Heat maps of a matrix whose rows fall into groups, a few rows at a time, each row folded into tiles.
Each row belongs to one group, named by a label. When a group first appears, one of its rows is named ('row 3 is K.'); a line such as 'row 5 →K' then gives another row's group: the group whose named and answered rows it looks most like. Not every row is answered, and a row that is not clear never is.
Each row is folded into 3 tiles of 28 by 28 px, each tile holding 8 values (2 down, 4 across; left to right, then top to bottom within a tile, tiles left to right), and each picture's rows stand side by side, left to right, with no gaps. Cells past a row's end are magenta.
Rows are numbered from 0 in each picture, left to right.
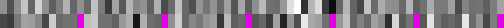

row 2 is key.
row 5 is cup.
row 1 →key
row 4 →key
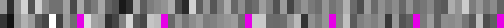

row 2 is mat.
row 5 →key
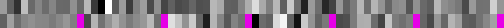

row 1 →mat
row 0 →mat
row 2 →cup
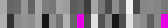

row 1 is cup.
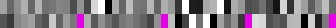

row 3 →key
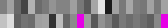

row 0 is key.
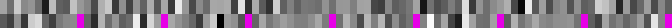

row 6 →mat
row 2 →key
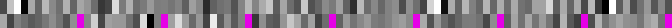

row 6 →key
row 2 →cup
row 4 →mat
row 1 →key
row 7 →mat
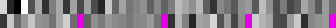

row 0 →mat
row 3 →key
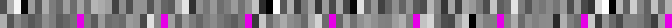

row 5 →key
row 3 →mat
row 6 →key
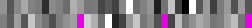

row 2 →mat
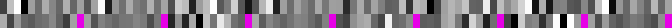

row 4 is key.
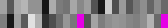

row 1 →mat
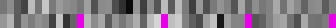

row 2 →key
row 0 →key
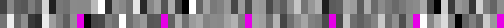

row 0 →cup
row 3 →cup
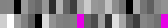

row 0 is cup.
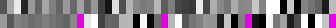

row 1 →key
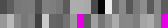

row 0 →cup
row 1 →mat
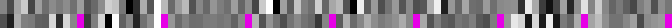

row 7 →key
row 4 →mat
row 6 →cup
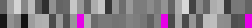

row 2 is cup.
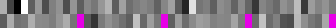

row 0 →mat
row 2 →mat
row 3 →cup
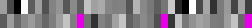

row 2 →mat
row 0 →mat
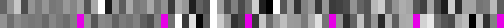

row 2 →cup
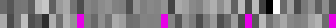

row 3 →mat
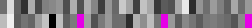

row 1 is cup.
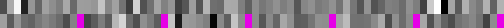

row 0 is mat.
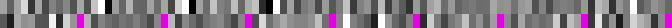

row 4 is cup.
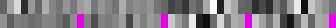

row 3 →cup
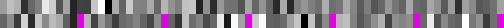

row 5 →cup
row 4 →key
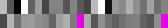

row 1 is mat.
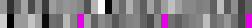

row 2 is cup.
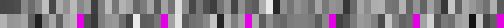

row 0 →cup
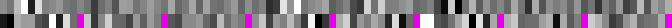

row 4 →key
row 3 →key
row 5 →key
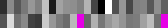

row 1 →mat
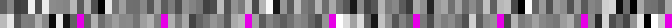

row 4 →cup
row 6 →mat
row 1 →mat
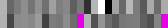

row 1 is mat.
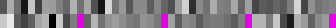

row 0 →key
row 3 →cup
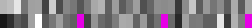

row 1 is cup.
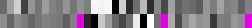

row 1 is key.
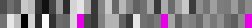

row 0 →cup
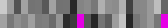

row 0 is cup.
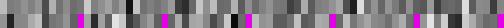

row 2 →key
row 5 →cup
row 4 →mat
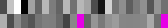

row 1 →mat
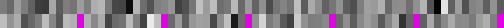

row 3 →cup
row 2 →key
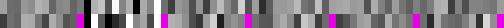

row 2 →key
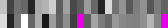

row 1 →mat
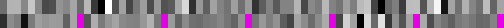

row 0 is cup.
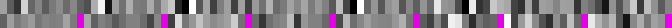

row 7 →cup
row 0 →mat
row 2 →mat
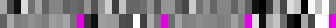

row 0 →mat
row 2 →mat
